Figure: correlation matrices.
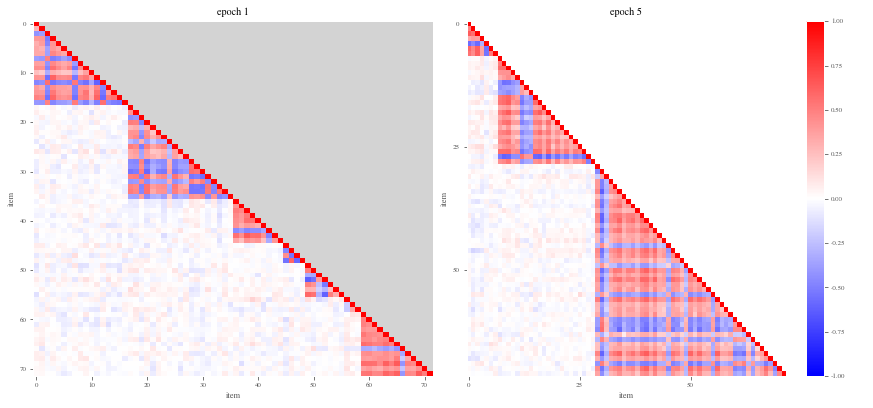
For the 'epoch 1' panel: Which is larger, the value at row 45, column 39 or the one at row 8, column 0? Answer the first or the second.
the second
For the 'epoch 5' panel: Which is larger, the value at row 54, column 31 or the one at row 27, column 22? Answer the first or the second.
the first
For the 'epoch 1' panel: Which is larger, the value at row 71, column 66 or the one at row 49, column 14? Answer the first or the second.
the second
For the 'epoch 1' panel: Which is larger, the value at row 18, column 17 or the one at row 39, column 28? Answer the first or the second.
the first
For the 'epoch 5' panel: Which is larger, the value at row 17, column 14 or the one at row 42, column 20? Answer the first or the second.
the second
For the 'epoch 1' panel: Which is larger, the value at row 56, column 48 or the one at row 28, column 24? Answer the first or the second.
the second
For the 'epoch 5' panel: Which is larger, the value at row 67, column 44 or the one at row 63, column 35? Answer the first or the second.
the first
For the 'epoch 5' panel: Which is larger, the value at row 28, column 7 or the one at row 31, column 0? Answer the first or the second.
the first
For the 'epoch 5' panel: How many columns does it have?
72
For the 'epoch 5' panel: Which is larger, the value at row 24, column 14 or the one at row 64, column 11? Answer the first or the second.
the second
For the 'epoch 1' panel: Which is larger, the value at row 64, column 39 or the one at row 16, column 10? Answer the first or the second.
the first
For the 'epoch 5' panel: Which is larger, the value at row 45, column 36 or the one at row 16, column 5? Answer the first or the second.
the second
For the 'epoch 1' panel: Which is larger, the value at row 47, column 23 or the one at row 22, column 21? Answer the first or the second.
the second
